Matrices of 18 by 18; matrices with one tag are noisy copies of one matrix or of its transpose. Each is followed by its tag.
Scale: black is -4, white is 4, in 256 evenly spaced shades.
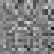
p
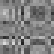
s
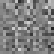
p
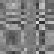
s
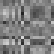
s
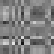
s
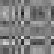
s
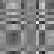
s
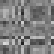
s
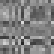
s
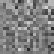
p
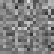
p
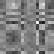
s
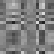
s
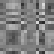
s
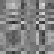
s
